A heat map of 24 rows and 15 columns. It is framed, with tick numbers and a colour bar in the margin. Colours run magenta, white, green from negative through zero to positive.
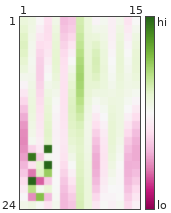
Streaks run downward. An odd patch, rougher than its surroundings, sits in the bottom left. The bottom left is the roughest part.
